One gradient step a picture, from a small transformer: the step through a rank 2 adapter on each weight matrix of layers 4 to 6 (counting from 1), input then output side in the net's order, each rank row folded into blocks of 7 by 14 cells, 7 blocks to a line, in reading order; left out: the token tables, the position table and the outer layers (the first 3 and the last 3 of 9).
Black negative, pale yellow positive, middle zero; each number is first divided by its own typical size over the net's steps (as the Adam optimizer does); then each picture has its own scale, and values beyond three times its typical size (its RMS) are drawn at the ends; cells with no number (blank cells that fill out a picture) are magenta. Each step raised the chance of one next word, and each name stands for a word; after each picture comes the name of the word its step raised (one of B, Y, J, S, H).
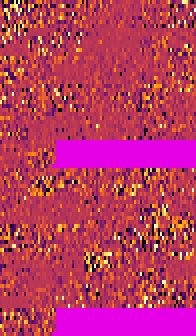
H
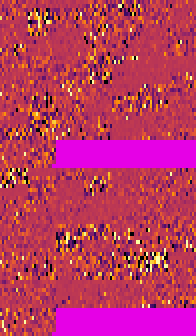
H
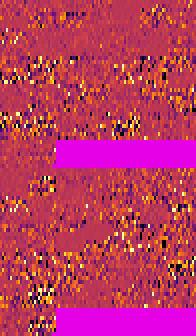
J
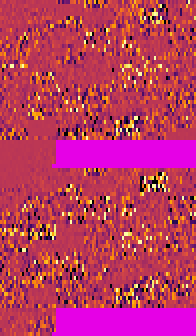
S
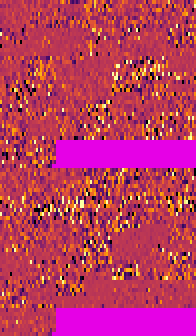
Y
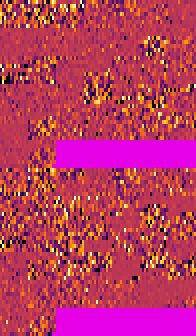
Y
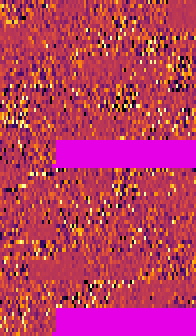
Y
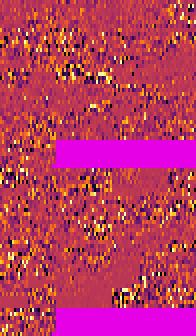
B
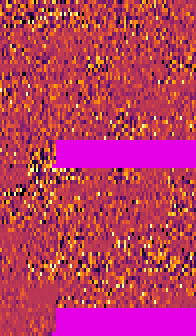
Y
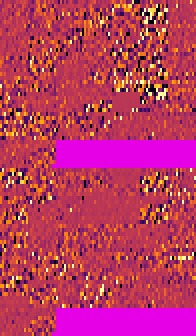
H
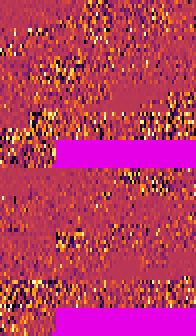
B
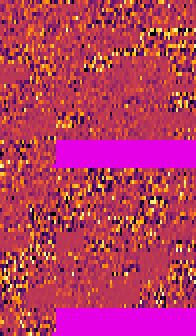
S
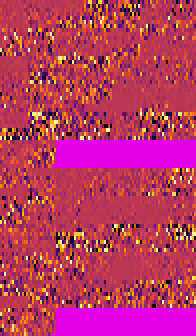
H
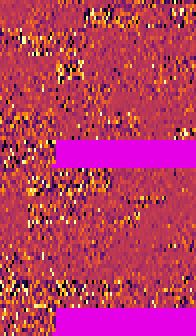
B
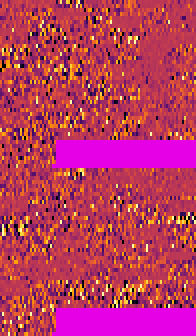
B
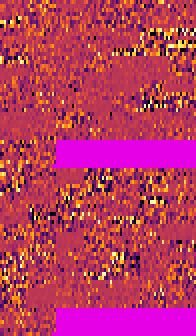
S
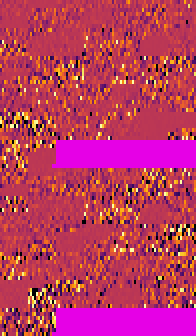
B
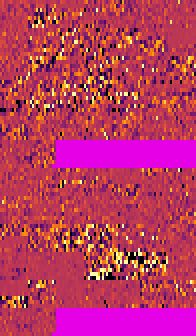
H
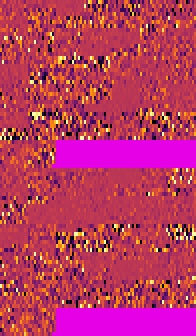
H
